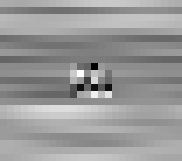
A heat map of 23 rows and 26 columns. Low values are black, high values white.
Odd patch: rougher, in the centre. Grain: streaks across. Roughest part: centre.
